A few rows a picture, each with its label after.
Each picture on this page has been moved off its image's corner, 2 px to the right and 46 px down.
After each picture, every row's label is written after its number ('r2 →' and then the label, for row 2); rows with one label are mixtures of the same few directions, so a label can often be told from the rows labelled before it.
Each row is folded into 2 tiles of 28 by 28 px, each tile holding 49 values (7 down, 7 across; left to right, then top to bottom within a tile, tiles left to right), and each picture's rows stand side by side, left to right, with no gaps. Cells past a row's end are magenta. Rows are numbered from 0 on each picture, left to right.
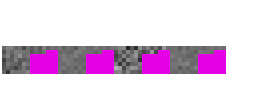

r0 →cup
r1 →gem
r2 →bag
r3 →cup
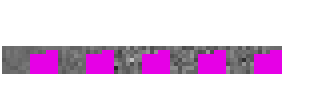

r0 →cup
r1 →cup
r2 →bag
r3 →bag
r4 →bag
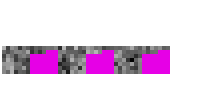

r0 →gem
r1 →gem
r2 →bag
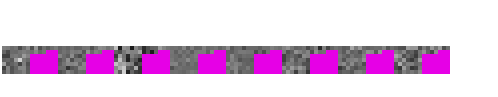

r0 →bag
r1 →cup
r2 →gem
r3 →bag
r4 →gem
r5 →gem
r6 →bag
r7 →bag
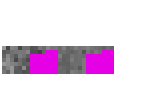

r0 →gem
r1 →gem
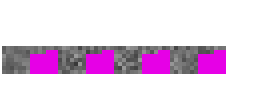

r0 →gem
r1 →cup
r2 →bag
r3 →gem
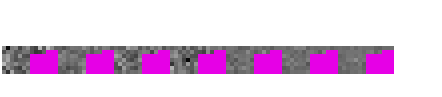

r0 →gem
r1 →gem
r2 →bag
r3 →bag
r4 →bag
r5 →bag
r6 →bag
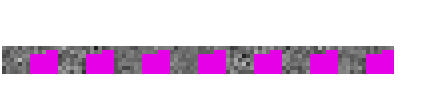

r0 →bag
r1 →gem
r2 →cup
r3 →gem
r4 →cup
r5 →gem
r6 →gem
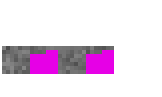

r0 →gem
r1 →cup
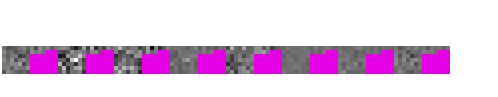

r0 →cup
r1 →bag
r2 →gem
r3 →bag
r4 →gem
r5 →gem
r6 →cup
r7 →cup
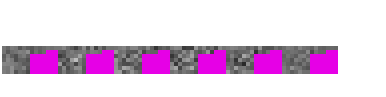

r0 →gem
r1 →bag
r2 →cup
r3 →bag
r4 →cup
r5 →cup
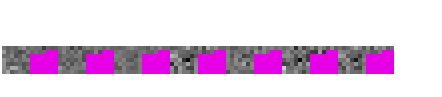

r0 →cup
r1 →bag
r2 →bag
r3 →bag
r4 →cup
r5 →bag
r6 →bag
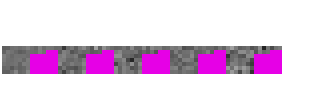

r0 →gem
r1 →gem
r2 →bag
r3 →bag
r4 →gem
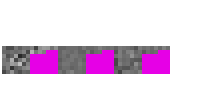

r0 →cup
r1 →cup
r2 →cup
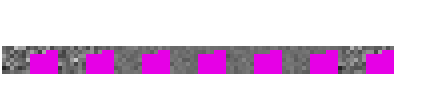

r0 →bag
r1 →bag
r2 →bag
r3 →bag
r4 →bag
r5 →gem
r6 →bag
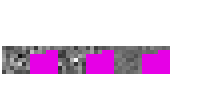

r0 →cup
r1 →bag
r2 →bag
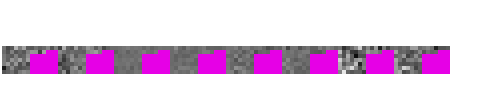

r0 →bag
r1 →gem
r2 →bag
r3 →gem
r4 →cup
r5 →gem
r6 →cup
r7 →cup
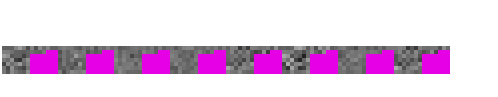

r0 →bag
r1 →cup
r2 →cup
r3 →bag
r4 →bag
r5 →bag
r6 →bag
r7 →bag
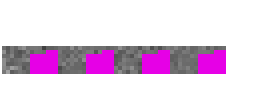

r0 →cup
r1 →bag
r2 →gem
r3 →gem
